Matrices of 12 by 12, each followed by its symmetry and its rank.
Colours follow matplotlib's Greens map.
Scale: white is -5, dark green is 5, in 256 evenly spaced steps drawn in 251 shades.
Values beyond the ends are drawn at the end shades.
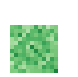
symmetric, full rank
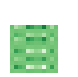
neither, rank one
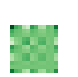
symmetric, rank one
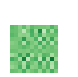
neither, rank two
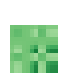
symmetric, rank one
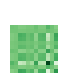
symmetric, rank one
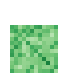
symmetric, full rank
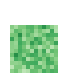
neither, full rank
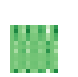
neither, rank one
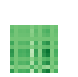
neither, rank one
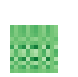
neither, rank one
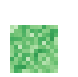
symmetric, full rank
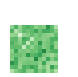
symmetric, full rank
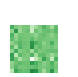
neither, rank two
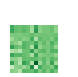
neither, rank two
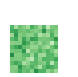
neither, full rank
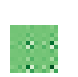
symmetric, rank one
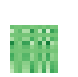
neither, rank one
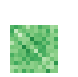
symmetric, full rank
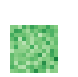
neither, full rank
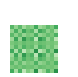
symmetric, rank one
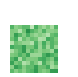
neither, full rank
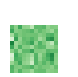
neither, rank two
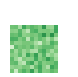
neither, full rank
